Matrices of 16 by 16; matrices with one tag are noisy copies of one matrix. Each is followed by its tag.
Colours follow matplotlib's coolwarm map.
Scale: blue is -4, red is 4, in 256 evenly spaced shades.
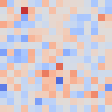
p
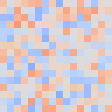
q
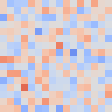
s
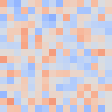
s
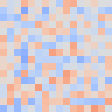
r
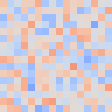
s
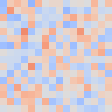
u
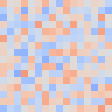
r
